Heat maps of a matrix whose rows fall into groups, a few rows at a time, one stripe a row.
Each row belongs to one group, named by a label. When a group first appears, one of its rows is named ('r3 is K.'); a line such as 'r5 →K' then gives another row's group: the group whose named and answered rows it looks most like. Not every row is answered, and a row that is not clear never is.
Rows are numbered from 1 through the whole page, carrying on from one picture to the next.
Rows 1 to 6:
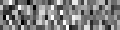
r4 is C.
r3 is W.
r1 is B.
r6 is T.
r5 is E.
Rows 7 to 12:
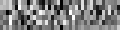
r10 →B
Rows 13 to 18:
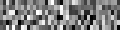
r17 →W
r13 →C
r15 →E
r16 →C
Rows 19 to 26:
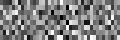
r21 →B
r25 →C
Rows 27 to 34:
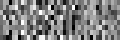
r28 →B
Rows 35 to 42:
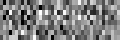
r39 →E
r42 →B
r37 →E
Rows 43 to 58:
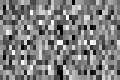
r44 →C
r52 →E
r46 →T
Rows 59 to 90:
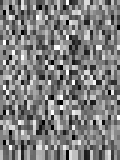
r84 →B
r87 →C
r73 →T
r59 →T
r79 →C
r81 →C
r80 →W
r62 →E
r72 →C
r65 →E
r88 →E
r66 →T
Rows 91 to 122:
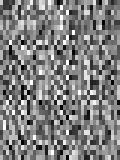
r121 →C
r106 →T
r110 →E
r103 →T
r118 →B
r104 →E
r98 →T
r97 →B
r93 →T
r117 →T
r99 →E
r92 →W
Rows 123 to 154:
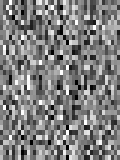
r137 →W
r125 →E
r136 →T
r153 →E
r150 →E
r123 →E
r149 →T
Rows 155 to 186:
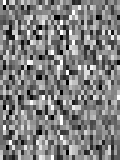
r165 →C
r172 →W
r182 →W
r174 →W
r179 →W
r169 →T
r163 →B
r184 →W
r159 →W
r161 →W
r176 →C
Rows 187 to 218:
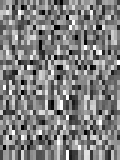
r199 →W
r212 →E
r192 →W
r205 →E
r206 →T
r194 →B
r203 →E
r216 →C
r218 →T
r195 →B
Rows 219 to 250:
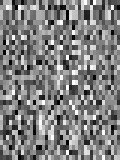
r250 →W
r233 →B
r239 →W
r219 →E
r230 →T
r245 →W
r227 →C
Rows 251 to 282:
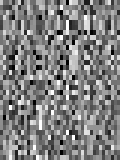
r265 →E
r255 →T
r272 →E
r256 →T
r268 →T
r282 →E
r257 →C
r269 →C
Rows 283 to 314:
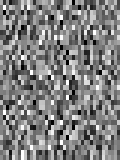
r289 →W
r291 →E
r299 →T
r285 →C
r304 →W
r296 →E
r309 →C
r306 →C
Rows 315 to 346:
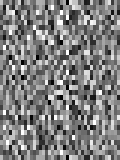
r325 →T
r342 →B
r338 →W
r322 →W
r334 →C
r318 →T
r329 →T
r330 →E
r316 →C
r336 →T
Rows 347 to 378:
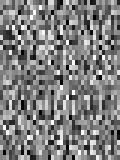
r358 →W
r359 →B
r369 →B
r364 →W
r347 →C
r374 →W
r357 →E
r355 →T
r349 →B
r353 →W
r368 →E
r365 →B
